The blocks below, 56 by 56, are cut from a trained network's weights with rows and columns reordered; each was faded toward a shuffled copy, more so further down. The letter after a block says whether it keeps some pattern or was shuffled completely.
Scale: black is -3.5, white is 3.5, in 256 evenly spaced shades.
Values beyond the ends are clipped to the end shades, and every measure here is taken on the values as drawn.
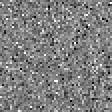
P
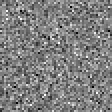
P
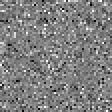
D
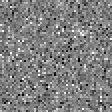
P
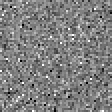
P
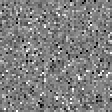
P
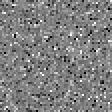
P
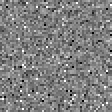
P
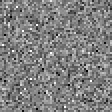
P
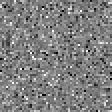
D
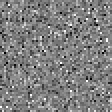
P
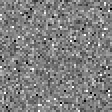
P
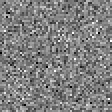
P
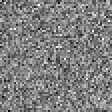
D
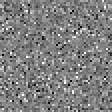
D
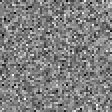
P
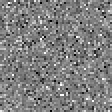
P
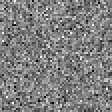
P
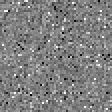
D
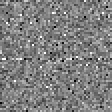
D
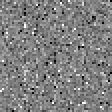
D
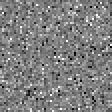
P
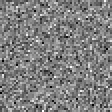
P
